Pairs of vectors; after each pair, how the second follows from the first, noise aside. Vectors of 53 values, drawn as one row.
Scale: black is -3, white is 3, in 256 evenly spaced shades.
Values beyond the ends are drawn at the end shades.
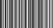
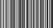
reversed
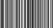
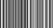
shuffled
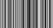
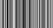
reversed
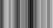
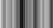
reversed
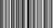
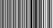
shuffled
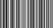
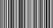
reversed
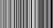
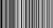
reversed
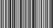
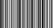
reversed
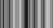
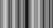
reversed
